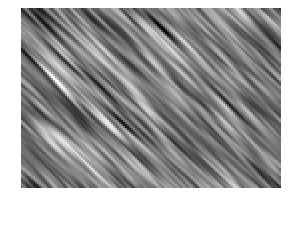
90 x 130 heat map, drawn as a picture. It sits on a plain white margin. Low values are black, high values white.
Lone odd cells: none. Odd rows or columns: none. Average level on the scale: 50%. Slope: none. Histogram: bell-shaped. Grain: diagonal, down to the right. Mirror symmetry: none.
